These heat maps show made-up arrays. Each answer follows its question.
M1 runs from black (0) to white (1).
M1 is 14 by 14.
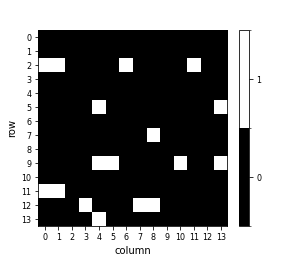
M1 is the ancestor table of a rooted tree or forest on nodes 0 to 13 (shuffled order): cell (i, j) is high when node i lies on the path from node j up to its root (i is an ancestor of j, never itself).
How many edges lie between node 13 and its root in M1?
2
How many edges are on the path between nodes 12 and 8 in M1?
2
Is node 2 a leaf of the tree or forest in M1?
no
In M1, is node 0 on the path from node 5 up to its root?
no
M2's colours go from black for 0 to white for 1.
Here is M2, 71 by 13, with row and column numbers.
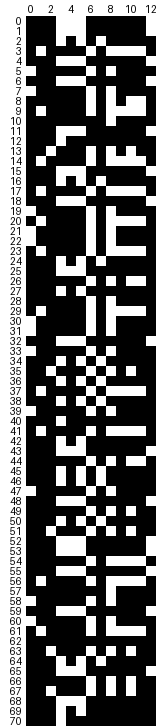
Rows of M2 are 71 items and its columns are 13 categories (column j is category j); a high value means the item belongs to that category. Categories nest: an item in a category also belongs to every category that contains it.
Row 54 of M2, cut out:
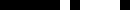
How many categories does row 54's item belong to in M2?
5
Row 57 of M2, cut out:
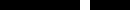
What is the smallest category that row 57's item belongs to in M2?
8
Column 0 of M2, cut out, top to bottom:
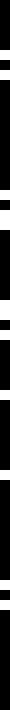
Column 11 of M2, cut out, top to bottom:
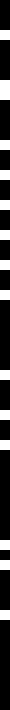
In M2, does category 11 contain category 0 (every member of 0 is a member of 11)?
no
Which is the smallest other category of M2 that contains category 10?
6
